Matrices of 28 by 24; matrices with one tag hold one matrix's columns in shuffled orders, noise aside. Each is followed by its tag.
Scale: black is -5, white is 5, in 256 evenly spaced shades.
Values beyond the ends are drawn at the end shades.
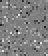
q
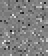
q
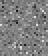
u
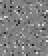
u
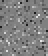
q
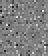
u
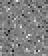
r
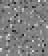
r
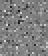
u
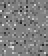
u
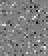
u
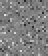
q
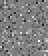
q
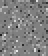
r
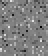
r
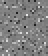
q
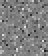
r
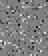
q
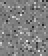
q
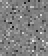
q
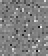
r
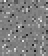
r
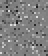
u
